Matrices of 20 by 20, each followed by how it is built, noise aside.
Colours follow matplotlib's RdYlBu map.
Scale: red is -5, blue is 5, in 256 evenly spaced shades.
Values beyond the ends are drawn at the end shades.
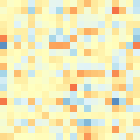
low rank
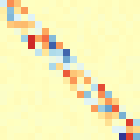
banded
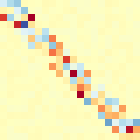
banded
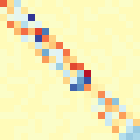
banded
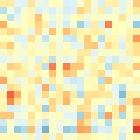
low rank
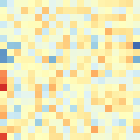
low rank
